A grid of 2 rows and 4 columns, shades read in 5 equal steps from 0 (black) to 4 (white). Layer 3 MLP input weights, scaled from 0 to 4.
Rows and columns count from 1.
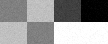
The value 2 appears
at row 1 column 1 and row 2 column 2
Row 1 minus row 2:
-1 1 -3 -4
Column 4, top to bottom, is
0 4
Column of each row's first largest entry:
2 3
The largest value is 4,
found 2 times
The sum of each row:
6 13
